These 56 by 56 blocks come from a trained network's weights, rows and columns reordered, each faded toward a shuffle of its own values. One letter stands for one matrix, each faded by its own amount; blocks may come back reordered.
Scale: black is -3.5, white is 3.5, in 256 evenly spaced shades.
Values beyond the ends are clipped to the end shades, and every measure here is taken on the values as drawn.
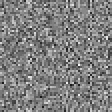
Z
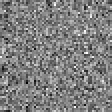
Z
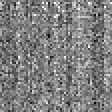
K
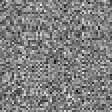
Z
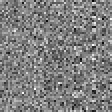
Z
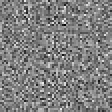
Z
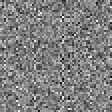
Z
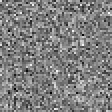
Z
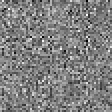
Z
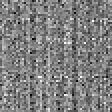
K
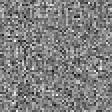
Z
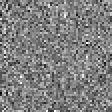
Z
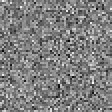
Z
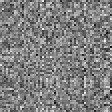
Z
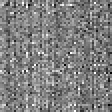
K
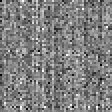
K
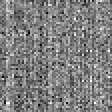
K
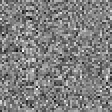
Z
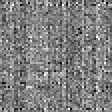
K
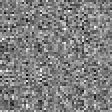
Z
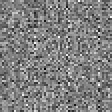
Z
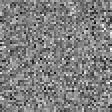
Z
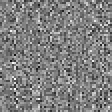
Z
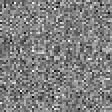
Z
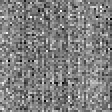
K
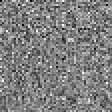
Z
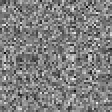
Z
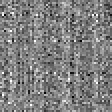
K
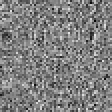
Z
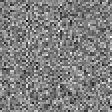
Z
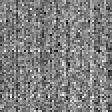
K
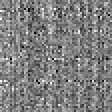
K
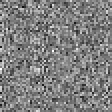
Z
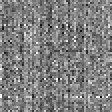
K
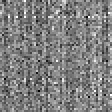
K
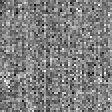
K
